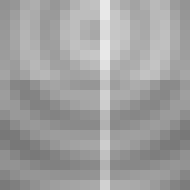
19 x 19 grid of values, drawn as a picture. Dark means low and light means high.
The top middle is the ninth with the highest average. The top part is higher, up to a seam about 40% of the way down. Column 11 stands out from the rest. Concentric rings centre on the top middle.
